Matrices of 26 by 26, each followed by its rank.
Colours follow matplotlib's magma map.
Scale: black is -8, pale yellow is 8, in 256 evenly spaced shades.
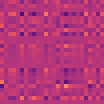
two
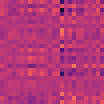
two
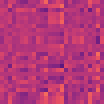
three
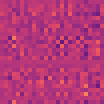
five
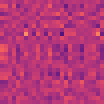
three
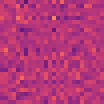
five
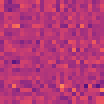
five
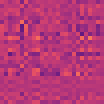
three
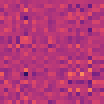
three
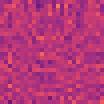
five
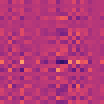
two
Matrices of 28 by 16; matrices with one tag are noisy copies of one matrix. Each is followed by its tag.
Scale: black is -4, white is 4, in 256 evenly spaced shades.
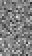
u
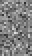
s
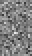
s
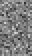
s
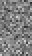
u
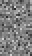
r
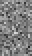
s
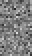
r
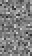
r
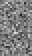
s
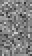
s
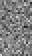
u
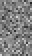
u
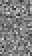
r
